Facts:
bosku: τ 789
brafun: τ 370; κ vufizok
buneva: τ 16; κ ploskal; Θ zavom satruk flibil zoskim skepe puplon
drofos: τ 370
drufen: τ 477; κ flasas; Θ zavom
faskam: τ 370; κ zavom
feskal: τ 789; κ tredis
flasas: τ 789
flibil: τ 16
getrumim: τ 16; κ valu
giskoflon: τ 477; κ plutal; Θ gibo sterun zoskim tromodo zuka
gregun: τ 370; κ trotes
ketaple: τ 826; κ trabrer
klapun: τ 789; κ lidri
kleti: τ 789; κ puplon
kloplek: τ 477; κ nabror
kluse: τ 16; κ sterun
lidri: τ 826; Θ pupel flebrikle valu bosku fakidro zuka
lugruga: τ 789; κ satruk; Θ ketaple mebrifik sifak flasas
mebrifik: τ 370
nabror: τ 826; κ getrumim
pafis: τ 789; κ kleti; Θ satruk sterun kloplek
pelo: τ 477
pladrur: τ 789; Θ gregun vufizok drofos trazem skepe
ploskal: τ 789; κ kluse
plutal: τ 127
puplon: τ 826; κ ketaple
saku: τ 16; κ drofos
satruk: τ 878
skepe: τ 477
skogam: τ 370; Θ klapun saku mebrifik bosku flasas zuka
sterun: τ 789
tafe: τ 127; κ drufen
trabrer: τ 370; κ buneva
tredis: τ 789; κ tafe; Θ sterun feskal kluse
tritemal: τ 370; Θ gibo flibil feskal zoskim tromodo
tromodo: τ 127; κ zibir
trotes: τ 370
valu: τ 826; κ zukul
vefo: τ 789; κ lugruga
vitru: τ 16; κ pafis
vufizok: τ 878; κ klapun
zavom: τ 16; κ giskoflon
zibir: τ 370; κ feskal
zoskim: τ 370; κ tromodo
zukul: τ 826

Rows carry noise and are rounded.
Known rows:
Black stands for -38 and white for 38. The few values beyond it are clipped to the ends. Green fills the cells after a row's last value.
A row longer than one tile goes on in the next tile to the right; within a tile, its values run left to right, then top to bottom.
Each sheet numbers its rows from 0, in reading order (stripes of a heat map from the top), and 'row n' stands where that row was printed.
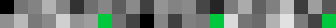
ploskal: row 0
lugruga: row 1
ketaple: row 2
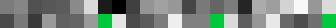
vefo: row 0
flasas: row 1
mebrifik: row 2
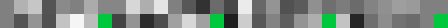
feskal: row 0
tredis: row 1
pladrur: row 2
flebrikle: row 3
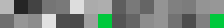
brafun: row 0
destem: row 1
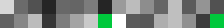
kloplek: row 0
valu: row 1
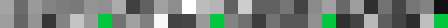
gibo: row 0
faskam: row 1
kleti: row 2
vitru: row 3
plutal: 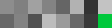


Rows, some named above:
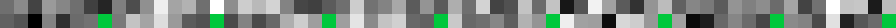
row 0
lugruga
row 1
trabrer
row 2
tredis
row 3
zukul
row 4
tromodo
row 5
sterun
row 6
klapun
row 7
skogam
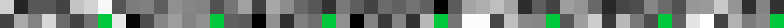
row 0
gregun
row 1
bosku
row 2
lugruga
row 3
saku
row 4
drufen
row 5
skepe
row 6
drufen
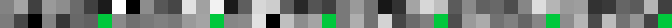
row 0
lugruga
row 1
zoskim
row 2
kluse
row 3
vufizok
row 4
trazem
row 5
nabror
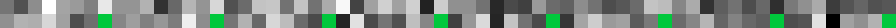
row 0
trabrer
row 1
satruk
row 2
tafe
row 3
tritemal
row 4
skepe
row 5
trazem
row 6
pelo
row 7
flibil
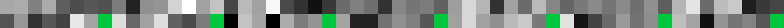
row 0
pafis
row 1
mebrifik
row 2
buneva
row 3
klapun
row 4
puplon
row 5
bosku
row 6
lidri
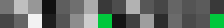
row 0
zavom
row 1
getrumim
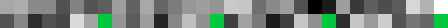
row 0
pafis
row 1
gibo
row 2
giskoflon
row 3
drofos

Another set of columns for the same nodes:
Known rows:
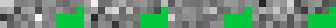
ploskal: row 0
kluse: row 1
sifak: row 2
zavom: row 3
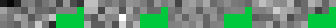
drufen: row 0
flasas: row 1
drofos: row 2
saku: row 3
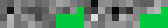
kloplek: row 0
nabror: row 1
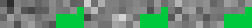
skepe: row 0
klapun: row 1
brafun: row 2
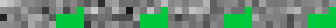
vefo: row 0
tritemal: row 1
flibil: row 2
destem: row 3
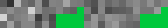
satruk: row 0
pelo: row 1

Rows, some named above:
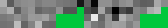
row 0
pladrur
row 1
nabror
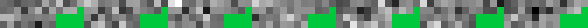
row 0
tromodo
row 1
tredis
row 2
sterun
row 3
bosku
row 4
lidri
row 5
pafis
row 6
puplon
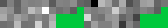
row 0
skogam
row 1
vufizok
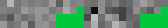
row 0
trabrer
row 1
kloplek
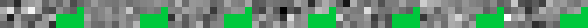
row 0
buneva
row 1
mebrifik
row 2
zoskim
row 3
zukul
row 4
satruk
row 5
bosku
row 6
plutal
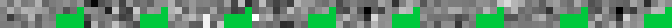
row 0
getrumim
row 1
giskoflon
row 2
lugruga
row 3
plutal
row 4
zukul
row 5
gibo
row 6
feskal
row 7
zukul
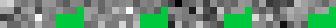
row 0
ploskal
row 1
skogam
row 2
giskoflon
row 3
tafe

